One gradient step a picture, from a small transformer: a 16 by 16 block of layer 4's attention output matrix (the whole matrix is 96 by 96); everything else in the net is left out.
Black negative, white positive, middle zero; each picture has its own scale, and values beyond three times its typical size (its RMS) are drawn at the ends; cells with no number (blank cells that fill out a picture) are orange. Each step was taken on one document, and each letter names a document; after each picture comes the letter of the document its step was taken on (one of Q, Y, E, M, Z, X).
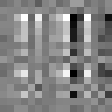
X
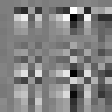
X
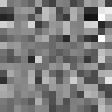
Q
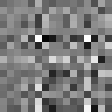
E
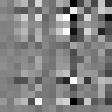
X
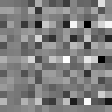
E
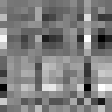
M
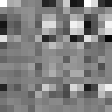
Q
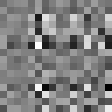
E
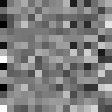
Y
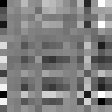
M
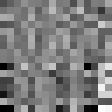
Y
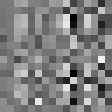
X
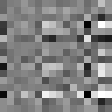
M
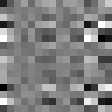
Q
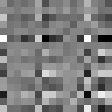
M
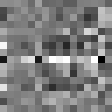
Q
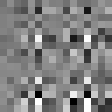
E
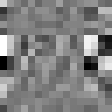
Y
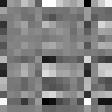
M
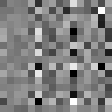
X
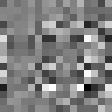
Q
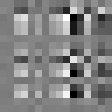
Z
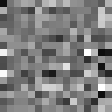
Y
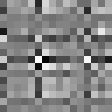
M
